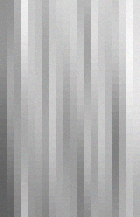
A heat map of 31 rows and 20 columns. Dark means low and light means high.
Average level on the scale: 70%. Slope: up to the top right. Ninth with the highest average: top right. Ninth with the lowest average: bottom left. Grain: streaks running down. Mirror symmetry: none.
